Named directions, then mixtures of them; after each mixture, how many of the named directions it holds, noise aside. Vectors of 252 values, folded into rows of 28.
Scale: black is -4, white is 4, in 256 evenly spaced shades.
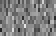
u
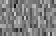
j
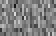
one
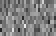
one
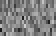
two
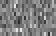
one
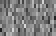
one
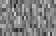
one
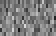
one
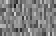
one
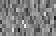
one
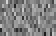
two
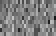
one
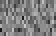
two
